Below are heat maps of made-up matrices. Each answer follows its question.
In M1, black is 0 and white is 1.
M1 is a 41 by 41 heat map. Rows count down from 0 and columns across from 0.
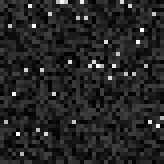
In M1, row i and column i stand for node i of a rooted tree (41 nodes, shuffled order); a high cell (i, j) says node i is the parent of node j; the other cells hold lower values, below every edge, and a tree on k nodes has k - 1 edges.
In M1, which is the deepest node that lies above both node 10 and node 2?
17
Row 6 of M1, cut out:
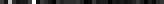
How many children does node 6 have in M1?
2
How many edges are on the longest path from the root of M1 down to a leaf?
6
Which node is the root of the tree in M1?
0
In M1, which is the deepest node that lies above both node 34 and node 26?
10
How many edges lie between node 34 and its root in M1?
4
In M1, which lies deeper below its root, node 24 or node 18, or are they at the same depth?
the same depth
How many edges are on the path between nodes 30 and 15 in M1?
2
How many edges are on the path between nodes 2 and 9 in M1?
8
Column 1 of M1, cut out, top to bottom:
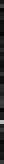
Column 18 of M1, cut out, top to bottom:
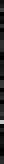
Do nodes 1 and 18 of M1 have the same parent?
yes
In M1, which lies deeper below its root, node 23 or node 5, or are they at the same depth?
node 5
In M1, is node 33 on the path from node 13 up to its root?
no
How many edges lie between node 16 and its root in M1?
1
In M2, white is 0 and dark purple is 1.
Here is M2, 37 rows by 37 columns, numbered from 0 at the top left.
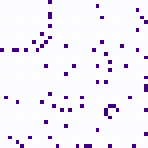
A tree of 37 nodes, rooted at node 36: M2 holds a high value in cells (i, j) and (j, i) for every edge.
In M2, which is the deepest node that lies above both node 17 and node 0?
27
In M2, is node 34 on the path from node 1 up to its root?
no
